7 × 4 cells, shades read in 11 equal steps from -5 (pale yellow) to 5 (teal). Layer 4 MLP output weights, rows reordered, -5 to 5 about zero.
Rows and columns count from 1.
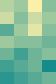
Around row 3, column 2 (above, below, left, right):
0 0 2 -4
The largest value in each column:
4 3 2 5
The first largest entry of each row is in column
4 2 1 4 2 4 1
